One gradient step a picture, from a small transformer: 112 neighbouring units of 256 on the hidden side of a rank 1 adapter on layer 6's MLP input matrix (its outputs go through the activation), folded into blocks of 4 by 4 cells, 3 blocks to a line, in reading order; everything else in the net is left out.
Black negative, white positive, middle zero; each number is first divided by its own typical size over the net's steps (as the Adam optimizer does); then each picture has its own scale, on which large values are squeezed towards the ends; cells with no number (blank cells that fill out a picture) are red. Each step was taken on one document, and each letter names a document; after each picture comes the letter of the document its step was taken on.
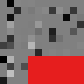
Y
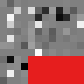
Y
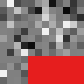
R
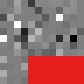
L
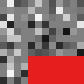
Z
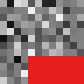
Z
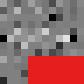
L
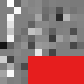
Y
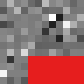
R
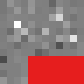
L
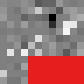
R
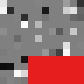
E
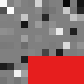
E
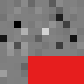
L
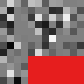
Z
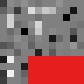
Y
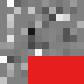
Y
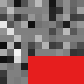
Z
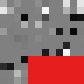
E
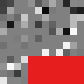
E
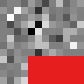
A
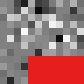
A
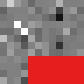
L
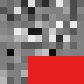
A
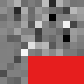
R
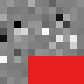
L
